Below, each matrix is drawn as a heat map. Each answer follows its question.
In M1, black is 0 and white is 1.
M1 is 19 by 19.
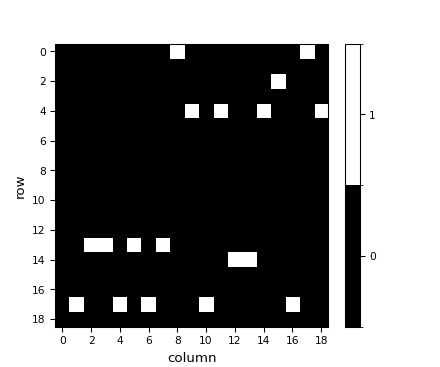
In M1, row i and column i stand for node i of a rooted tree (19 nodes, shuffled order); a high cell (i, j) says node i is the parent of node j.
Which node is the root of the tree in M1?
0
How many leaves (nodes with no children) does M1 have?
13
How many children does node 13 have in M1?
4
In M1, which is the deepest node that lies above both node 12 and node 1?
17
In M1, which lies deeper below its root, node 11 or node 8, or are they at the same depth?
node 11
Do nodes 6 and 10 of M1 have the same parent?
yes
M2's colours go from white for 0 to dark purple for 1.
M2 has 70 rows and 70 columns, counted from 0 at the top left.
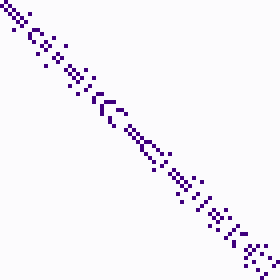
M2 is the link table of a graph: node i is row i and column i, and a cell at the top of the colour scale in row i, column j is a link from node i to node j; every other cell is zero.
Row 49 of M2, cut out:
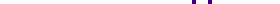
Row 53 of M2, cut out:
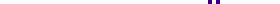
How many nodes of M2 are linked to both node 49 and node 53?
1
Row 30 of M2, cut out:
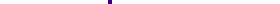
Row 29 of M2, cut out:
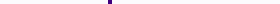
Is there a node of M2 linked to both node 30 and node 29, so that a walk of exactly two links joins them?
yes
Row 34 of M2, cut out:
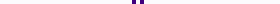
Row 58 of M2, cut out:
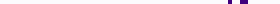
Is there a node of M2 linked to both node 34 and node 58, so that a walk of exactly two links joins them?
no
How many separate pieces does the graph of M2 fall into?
1
